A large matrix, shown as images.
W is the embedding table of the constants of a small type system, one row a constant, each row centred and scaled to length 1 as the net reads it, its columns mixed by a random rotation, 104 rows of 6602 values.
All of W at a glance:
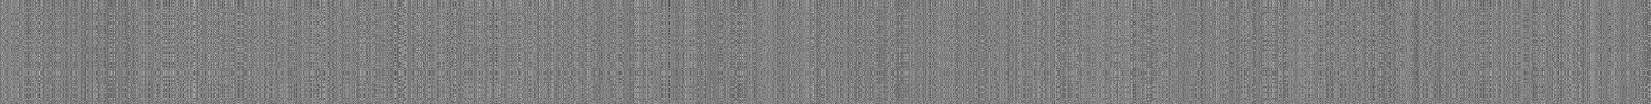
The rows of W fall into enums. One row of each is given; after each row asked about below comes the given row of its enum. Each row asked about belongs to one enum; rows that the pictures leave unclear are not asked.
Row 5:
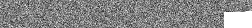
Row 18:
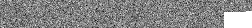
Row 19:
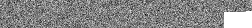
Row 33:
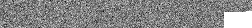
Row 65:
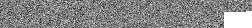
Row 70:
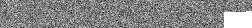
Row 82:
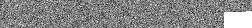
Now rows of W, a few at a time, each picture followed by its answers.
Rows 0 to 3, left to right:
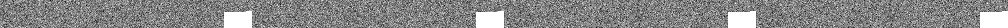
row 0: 33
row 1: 5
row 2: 18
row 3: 18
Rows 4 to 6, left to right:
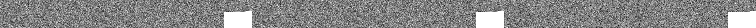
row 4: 5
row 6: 18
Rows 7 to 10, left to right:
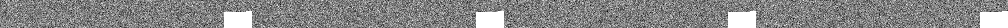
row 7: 70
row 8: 5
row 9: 33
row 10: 82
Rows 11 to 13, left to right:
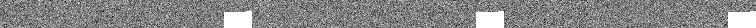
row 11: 33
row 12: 70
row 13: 65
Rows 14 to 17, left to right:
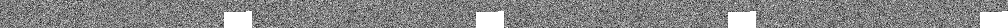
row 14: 65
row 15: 33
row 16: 18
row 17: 82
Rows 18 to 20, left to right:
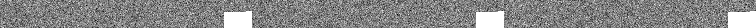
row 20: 82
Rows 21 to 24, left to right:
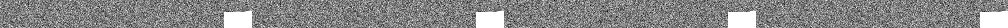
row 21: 5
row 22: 5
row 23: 33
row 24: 5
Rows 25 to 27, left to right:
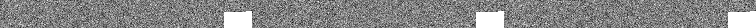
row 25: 82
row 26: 65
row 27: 82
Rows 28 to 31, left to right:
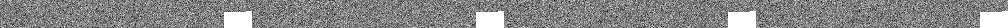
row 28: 18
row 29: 65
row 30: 33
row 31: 33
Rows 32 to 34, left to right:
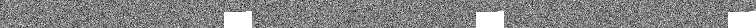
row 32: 82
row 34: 5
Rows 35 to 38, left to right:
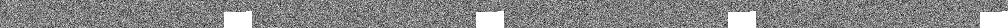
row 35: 70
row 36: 5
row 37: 65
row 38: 19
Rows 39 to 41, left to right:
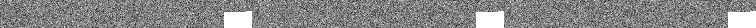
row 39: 18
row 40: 70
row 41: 70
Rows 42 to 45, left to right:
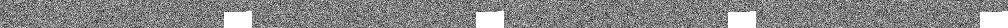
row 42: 33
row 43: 5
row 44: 82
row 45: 70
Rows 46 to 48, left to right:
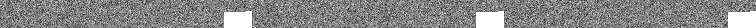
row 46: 19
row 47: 18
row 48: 65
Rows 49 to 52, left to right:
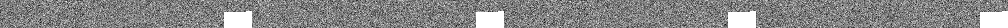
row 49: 65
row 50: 70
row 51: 65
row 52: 18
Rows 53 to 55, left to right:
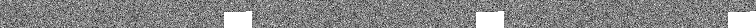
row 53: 18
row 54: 82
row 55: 82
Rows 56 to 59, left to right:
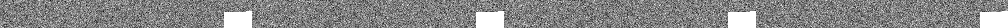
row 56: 33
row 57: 82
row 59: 5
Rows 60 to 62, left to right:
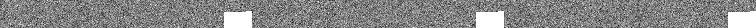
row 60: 82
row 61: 65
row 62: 18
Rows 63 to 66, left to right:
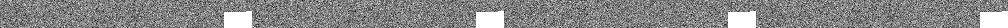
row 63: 18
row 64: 33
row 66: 18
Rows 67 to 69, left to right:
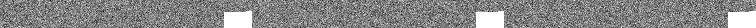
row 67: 33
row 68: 70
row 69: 5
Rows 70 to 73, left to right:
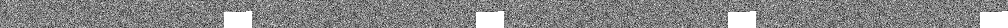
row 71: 82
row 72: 82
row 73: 82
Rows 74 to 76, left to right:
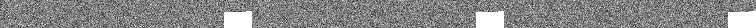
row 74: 82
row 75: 70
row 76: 5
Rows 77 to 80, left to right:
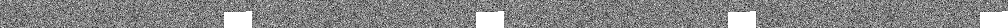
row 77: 18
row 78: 82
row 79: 82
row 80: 18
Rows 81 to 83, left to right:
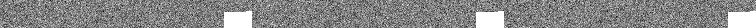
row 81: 33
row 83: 33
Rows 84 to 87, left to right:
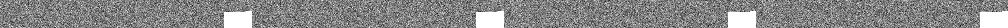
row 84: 5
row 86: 70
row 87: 70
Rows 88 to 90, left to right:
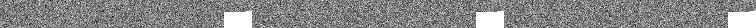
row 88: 33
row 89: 5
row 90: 5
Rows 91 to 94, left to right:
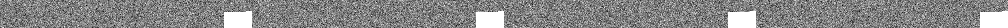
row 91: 18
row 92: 70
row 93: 5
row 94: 33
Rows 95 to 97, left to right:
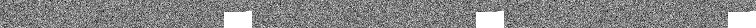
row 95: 33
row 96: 5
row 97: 33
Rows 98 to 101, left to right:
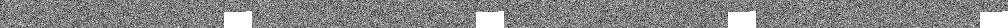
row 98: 82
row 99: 70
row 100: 33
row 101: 65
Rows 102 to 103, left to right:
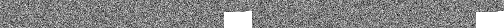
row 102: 5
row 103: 19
